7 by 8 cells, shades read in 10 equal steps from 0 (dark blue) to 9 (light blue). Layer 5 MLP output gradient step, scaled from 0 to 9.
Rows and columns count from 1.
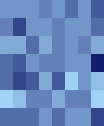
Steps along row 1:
same same down up down up down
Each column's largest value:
9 8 6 7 7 9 6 9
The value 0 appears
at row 4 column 8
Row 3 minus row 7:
3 3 0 1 1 0 -1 5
